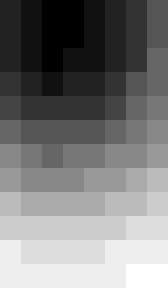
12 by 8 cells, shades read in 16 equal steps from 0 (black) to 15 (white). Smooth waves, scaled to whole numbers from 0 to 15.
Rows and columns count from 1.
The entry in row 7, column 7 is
8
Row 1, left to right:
2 1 0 0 1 2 3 5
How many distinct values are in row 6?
4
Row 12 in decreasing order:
15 15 14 14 14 14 14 14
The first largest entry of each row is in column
8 8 8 8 8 8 8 8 8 7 1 7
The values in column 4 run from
0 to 14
